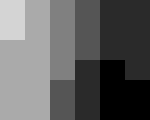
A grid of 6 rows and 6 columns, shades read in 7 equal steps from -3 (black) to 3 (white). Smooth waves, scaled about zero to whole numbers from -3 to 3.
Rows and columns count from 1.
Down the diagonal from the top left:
2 1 0 -2 -3 -3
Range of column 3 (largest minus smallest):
1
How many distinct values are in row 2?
5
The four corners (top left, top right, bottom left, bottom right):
2 -2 1 -3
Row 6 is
1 1 -1 -2 -3 -3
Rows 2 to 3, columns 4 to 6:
-1 -2 -2 | -1 -2 -2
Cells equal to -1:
5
